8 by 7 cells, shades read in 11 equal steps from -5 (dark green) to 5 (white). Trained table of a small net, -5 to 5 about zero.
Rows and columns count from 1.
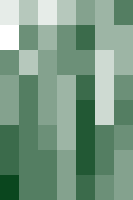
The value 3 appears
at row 3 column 6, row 4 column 6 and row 5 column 6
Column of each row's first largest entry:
1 1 6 6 6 4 4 4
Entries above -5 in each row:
7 7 7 7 7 7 7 6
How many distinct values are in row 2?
4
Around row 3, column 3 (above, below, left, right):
1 0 2 -1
